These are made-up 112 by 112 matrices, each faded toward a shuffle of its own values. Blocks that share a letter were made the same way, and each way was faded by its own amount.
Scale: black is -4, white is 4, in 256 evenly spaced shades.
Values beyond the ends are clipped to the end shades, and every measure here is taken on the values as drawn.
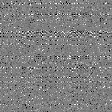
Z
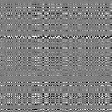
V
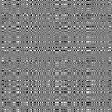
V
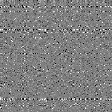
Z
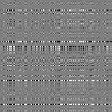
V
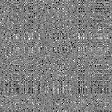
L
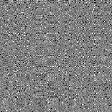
L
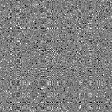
L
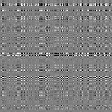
V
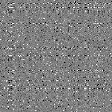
Z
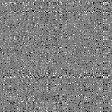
Z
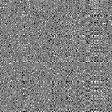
L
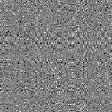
L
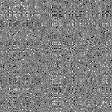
L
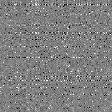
Z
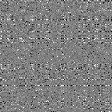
Z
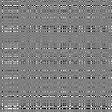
V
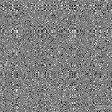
L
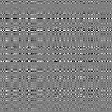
V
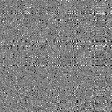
Z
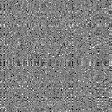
L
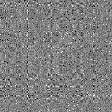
L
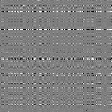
V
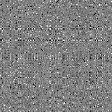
L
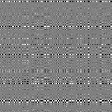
V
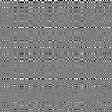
V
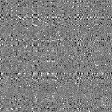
Z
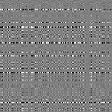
V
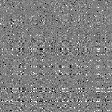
Z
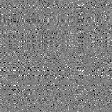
Z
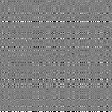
V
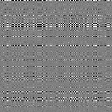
V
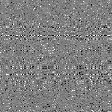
Z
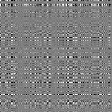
V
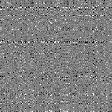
Z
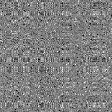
L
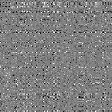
Z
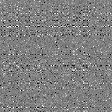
Z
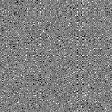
L
